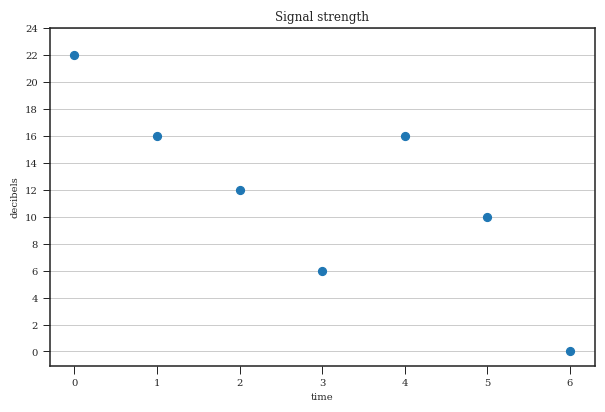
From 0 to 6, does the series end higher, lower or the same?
lower
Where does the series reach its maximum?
0
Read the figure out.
Title: Signal strength
x-axis: time, ticks 0 1 2 3 4 5 6
y-axis: decibels, ticks 0 2 4 6 8 10 12 14 16 18 20 22 24
Values:
22 16 12 6 16 10 0
